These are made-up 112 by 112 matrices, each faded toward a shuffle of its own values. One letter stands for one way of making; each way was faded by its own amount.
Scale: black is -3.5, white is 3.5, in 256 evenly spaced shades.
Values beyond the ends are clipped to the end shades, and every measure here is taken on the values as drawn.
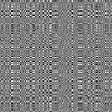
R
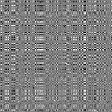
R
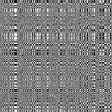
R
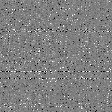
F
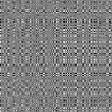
R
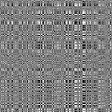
R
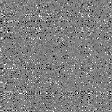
F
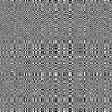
R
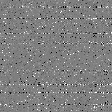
F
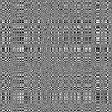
R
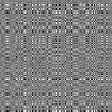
R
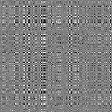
R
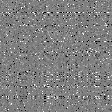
F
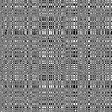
R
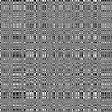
R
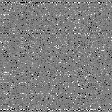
F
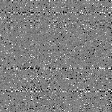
F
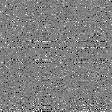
F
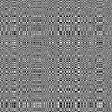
R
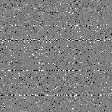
F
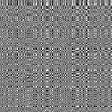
R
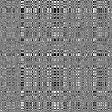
R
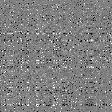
F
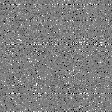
F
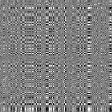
R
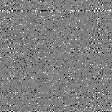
F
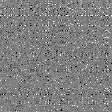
F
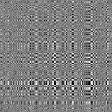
R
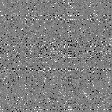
F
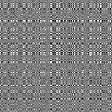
R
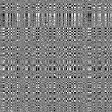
R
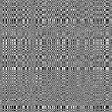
R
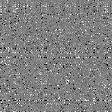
F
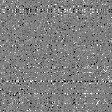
F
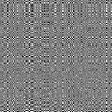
R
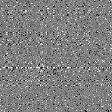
F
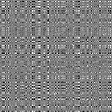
R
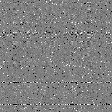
F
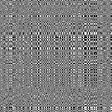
R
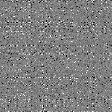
F
